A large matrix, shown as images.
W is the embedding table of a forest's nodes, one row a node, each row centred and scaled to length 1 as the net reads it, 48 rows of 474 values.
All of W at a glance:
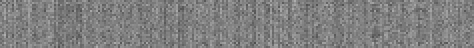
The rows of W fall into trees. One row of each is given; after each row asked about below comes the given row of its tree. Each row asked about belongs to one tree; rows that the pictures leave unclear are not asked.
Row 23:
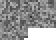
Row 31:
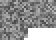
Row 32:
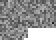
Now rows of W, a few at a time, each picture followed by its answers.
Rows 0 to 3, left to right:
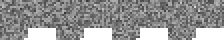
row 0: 31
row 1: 32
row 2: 23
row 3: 32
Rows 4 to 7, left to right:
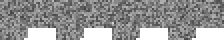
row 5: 31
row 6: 31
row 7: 23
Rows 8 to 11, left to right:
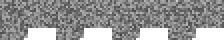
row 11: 31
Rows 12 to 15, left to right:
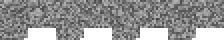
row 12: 31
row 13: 32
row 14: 23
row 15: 31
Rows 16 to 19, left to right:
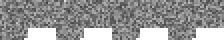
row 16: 31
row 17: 32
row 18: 31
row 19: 32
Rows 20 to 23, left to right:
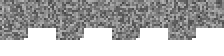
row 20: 23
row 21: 31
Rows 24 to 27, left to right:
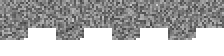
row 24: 23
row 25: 32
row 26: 32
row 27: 31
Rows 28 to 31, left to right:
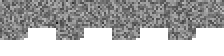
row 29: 23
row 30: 23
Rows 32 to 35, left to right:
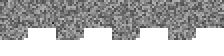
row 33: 31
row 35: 31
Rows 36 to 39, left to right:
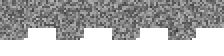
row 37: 31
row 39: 32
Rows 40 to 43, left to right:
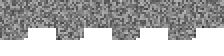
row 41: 23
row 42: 32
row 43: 32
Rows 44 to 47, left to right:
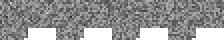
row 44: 23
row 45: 23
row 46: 31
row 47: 23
